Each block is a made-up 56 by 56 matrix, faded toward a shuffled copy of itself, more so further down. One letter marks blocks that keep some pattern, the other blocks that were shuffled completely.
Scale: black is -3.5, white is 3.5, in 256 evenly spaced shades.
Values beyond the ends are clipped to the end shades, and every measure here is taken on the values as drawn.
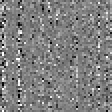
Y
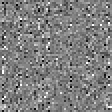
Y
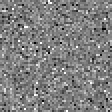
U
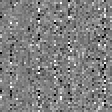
Y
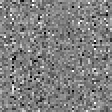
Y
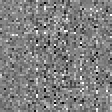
Y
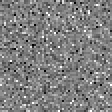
U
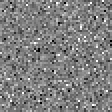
U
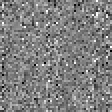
Y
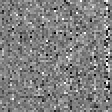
Y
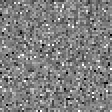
U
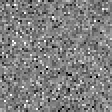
U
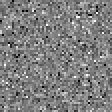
U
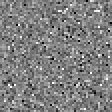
U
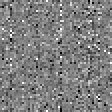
Y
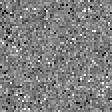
U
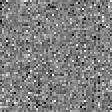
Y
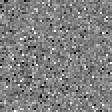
U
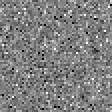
U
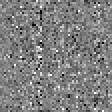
Y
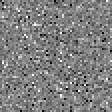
U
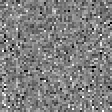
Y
